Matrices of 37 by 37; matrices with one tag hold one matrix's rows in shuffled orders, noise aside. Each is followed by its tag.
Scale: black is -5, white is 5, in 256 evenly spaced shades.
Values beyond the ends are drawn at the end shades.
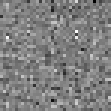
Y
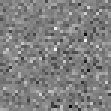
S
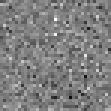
S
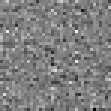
Y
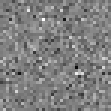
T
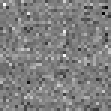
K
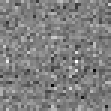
Y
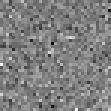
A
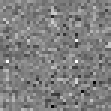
Y
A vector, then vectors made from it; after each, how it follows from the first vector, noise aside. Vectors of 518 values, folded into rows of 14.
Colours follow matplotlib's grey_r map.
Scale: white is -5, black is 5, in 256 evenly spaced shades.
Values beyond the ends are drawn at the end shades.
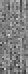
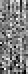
scaled up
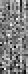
scaled up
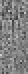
wrapped around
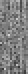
copied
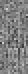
wrapped around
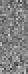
sign-scrambled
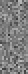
sign-scrambled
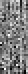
scaled up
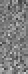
sign-scrambled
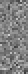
sign-scrambled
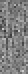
wrapped around
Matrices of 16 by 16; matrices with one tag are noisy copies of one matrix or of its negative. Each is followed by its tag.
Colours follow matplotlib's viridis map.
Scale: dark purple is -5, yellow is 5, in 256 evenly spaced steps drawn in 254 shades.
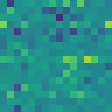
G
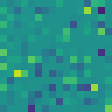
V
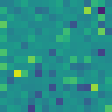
V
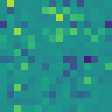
G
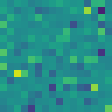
V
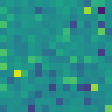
V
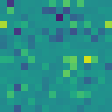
G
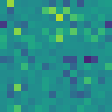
G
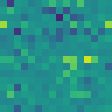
G
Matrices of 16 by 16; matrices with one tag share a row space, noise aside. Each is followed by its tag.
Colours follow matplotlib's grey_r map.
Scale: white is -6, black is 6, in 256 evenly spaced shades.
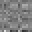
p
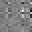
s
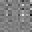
s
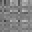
p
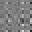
s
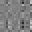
s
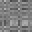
p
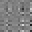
s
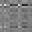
p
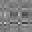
p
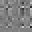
s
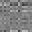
p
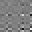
s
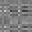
p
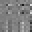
s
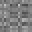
p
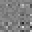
s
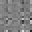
s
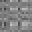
p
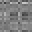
p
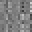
s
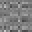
p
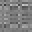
p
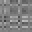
p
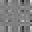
s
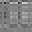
p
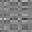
p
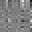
s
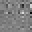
s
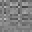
p
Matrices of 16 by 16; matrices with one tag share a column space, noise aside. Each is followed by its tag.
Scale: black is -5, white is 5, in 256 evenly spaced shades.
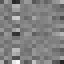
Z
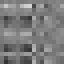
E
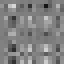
E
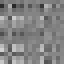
E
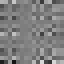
Z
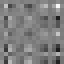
E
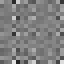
Z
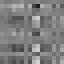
E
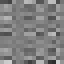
Z
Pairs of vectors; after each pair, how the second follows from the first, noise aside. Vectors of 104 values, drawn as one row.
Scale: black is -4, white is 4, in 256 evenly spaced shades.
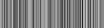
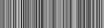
reversed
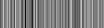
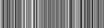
negated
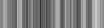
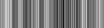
reversed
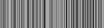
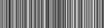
negated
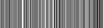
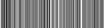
reversed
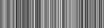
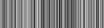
negated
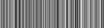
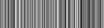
negated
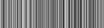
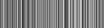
negated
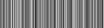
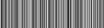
reversed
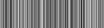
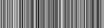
reversed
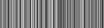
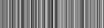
negated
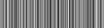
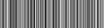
reversed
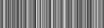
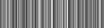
reversed
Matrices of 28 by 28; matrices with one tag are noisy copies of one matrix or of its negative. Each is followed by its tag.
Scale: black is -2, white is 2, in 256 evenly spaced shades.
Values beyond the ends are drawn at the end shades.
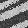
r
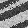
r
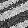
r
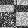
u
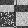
u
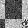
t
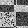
u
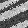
r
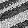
r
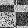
u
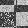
u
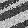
r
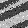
r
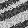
r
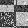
u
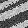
r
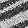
r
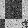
t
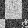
t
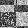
u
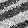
r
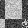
t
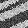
r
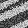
r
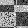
u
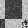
t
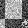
t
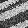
r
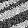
r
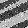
r
